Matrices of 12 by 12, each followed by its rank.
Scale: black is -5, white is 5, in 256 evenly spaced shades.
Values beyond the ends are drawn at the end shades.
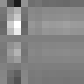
one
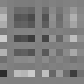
one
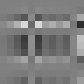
one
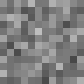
full rank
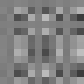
one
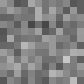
full rank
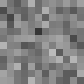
full rank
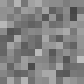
full rank
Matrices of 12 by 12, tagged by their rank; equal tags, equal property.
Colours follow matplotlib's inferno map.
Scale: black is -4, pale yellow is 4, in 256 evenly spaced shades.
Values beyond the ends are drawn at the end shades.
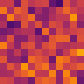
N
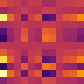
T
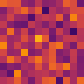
N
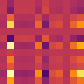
T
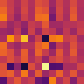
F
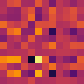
F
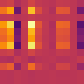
T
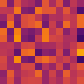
F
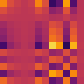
T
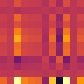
T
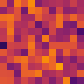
N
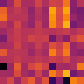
F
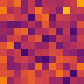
N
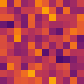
N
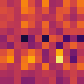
F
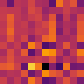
F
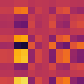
T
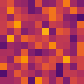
N
